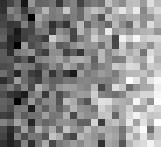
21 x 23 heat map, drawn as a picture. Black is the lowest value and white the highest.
There are no regular stripes. Values rise toward the right. Fine speckle covers the field.
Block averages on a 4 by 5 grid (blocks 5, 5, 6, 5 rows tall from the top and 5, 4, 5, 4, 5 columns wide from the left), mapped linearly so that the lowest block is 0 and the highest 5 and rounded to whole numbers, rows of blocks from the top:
0 2 2 3 4 / 0 2 2 3 4 / 0 1 2 3 5 / 0 2 3 3 5
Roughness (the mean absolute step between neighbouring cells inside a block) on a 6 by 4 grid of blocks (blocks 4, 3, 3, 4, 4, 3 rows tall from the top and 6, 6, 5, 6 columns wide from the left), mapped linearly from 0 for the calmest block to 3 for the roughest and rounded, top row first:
2 1 2 1 | 0 3 2 1 | 1 1 1 1 | 2 1 1 1 | 2 1 2 1 | 2 3 0 2
